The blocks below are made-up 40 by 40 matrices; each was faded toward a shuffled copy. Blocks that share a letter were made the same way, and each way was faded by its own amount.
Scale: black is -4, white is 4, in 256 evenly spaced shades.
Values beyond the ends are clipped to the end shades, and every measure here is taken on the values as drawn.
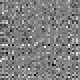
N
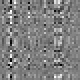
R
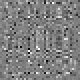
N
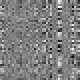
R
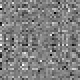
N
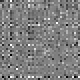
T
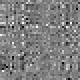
N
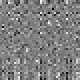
N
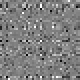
N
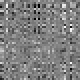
R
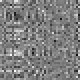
N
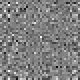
N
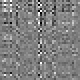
R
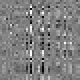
R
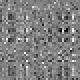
N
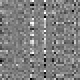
R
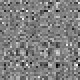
N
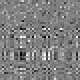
T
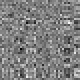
N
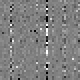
R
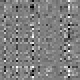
R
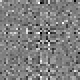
N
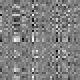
R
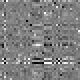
T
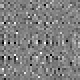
N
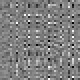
R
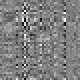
R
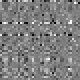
T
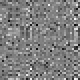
N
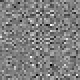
N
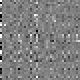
R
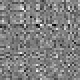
N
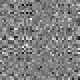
N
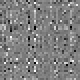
N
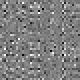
N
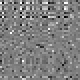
T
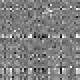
T
